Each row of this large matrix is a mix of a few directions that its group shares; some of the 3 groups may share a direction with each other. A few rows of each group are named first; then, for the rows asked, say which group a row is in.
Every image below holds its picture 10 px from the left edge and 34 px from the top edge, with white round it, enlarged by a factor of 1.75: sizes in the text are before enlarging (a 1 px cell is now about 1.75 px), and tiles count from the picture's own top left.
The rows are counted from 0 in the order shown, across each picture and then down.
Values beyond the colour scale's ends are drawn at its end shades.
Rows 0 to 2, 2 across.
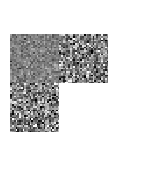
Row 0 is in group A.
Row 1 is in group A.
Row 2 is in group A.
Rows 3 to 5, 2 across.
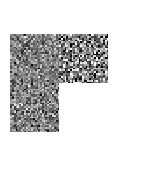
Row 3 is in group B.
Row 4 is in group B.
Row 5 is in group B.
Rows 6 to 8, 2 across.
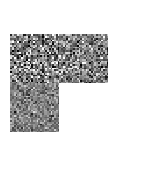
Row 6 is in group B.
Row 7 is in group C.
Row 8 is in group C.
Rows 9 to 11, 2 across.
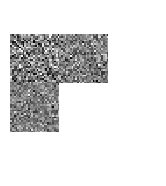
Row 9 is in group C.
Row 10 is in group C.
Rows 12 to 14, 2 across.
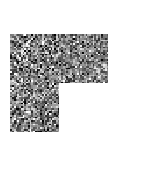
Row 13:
A
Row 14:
C
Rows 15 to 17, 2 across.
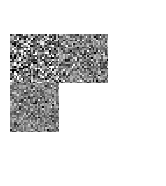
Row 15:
C
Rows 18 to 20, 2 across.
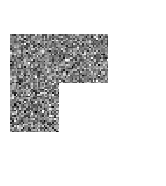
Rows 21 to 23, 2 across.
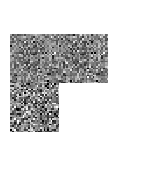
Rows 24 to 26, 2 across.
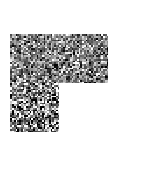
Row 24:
A
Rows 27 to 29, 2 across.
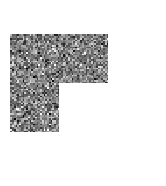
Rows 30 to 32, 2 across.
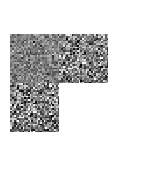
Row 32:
C
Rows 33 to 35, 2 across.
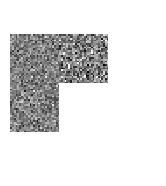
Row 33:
B
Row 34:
A
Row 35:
B
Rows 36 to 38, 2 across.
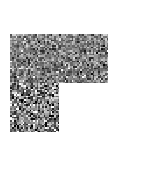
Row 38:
B
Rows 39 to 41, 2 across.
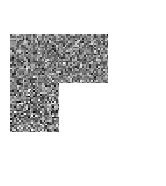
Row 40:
B
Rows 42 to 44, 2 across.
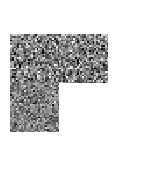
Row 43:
A
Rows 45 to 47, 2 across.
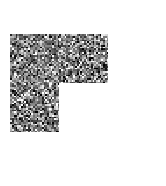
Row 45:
C
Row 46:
A
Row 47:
C
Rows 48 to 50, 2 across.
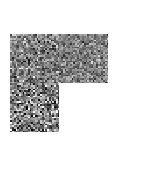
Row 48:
A
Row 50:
C
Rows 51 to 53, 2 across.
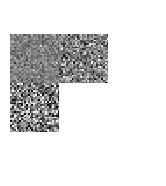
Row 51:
B
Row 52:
B
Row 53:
B
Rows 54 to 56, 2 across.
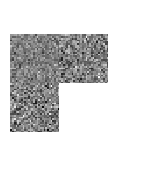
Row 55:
A
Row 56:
C
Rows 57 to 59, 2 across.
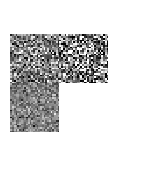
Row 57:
C
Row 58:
C
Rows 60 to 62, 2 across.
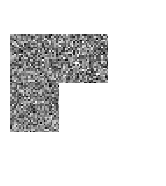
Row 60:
C
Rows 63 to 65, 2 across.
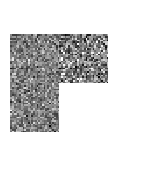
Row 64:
A
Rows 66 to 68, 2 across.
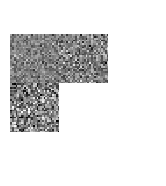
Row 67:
B
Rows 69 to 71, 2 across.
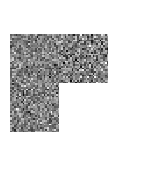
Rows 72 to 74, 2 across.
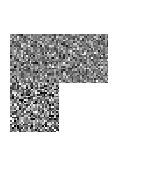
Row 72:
B
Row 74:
B
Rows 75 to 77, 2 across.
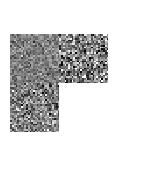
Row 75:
C
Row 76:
A
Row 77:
C
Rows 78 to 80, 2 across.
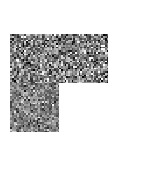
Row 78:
C
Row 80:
B
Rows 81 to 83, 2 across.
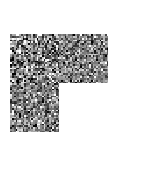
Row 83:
A
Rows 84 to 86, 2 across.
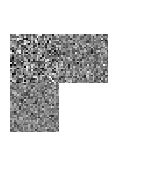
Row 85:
A
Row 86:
C
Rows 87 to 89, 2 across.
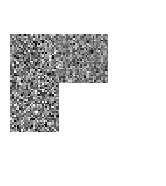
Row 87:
B
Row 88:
A
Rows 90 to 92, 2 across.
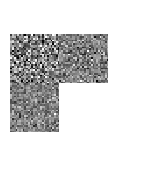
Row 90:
B
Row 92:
A
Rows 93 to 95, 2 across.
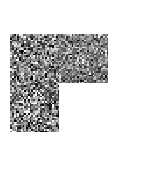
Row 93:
B
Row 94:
C
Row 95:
B
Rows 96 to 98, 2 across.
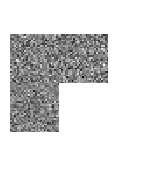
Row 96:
C
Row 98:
B
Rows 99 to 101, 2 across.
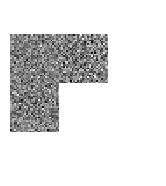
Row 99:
B
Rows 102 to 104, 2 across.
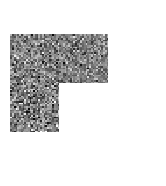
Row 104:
C
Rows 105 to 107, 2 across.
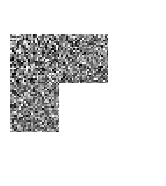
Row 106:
C
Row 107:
C
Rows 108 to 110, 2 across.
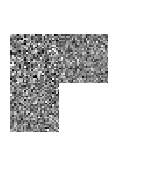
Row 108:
A
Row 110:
B
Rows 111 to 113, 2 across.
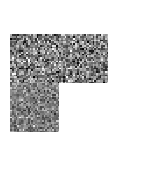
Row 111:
A
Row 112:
A
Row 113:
A
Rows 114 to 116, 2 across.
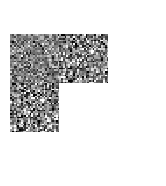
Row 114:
C
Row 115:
A
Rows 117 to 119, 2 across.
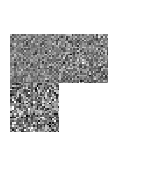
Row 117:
B
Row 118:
C
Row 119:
A
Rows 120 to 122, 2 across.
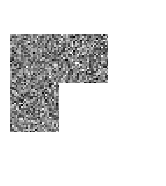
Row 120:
A
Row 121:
C
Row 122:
C
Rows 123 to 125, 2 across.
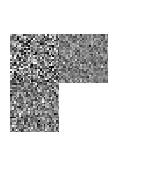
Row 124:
B
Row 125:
A
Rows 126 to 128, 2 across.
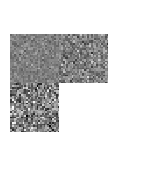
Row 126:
C
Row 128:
A
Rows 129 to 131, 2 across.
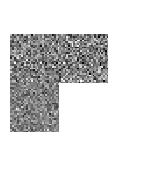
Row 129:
B
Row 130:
C
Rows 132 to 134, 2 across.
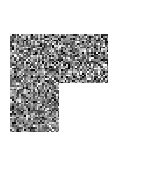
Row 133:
A
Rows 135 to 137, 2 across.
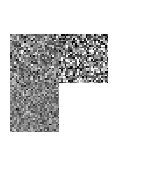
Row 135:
B
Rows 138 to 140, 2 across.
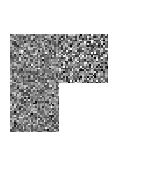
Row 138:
C
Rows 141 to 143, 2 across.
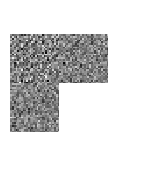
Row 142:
B
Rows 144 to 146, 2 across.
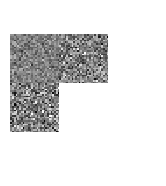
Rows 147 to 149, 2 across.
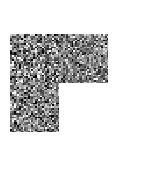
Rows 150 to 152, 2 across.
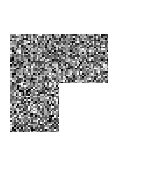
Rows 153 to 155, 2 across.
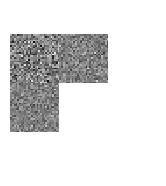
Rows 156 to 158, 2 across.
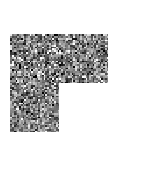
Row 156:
A
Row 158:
C
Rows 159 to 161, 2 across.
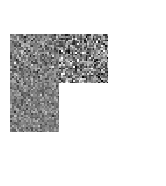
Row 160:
A
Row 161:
B
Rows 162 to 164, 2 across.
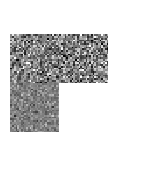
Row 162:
C
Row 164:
B
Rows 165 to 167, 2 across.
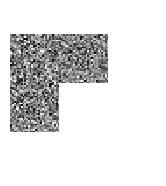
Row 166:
C
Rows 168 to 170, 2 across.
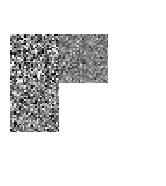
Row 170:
C
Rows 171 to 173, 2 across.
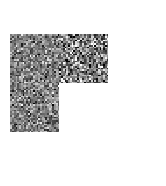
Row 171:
B
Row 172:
C
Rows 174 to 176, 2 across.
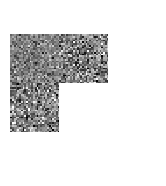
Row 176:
A
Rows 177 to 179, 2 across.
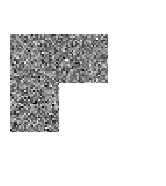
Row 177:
B
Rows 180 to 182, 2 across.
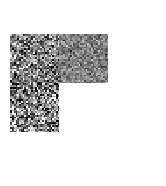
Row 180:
C
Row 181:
C
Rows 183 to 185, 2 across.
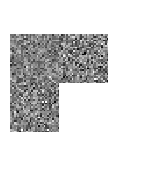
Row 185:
B
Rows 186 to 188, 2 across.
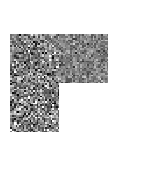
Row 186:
B
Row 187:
A
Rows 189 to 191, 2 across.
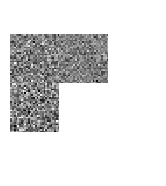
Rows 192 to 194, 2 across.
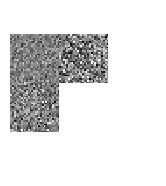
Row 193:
B
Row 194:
B
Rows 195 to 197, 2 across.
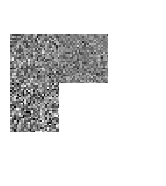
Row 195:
A
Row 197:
C
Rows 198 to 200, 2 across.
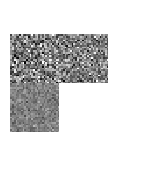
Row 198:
B
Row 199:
C
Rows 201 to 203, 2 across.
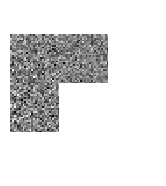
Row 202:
B
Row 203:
C
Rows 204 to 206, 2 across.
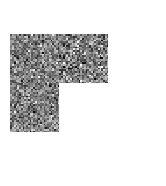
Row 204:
B
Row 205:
C
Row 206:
C
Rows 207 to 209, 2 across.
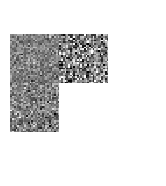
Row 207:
C
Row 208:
A
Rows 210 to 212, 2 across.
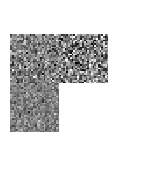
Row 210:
A
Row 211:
C
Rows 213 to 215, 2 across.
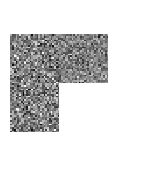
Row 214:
C
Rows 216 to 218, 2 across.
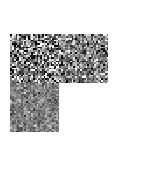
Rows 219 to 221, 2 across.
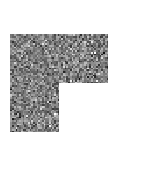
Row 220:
B
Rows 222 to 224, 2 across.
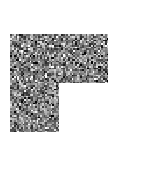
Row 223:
B
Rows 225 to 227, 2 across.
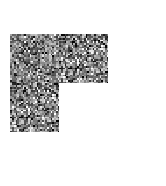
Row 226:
A
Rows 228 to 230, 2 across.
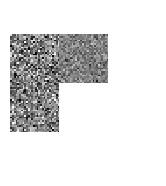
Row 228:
C
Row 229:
C
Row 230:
A
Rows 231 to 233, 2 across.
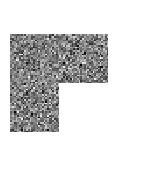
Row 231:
C
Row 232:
C
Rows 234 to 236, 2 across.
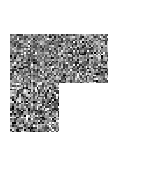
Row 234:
C
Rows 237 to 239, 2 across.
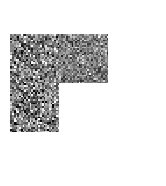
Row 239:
B
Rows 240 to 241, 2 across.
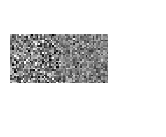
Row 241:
A
